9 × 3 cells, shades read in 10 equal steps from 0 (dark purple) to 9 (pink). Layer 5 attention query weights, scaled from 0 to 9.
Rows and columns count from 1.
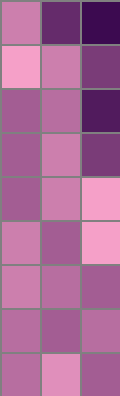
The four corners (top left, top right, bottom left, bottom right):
7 0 6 5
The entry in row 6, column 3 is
9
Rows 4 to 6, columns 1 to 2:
5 7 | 5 7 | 7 5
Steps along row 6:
down up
